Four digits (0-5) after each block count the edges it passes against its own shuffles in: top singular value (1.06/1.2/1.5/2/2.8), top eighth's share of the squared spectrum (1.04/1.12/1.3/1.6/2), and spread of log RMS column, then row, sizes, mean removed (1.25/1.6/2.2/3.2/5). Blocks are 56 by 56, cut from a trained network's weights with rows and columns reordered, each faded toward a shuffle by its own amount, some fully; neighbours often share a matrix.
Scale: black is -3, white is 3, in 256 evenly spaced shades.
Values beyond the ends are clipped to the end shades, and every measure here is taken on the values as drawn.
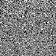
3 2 1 2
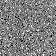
0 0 0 0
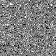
2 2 0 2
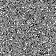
0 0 0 0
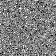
0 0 0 0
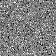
1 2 0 0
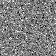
0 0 0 0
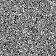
0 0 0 0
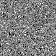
0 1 0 0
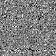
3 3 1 2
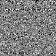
2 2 0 2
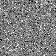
0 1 0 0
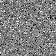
1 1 0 0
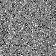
1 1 0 0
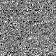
2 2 0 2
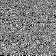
2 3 0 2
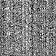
3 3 1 2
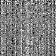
4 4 2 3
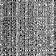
4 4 2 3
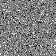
1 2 0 1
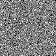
2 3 1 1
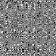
3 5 3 3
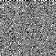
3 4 1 2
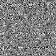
2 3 0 3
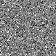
1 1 0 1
